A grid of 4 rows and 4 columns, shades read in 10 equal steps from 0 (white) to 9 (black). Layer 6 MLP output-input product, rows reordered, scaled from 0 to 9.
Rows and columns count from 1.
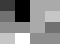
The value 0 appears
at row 4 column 2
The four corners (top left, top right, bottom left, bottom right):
7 3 2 4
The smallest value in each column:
2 0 3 2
